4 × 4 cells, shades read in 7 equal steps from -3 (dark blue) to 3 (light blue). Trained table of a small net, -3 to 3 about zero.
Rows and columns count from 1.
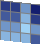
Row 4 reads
2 2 2 -1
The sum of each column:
0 0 8 -5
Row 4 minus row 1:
4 4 1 2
